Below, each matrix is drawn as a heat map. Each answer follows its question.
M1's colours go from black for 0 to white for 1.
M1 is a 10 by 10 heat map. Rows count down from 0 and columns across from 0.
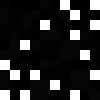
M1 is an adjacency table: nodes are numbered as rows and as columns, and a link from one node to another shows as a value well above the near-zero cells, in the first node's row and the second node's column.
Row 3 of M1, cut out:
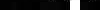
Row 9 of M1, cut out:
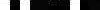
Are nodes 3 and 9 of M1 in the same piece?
yes
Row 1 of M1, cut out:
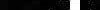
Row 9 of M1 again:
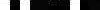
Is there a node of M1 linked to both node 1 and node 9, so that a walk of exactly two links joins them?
yes
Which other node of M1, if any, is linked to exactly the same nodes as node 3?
node 1
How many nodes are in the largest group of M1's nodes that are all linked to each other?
2
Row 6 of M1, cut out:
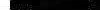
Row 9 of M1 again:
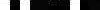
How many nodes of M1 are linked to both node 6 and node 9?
1
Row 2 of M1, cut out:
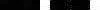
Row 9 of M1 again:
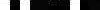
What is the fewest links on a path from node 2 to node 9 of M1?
1
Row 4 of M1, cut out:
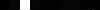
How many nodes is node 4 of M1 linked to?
1
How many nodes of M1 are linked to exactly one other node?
6
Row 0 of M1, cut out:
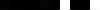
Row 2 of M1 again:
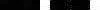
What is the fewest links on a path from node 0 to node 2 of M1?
2
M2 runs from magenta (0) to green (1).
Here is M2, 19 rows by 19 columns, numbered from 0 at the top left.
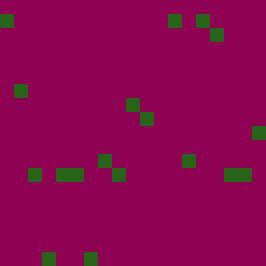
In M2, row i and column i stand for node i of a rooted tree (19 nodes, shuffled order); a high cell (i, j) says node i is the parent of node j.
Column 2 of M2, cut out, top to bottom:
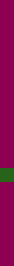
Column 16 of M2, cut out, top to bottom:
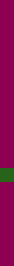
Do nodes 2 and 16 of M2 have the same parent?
yes
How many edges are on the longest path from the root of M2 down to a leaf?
8
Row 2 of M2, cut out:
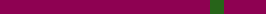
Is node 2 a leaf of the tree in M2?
no
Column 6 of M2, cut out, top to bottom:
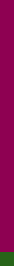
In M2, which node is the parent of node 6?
18
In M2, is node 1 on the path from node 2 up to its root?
yes
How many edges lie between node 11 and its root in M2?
0
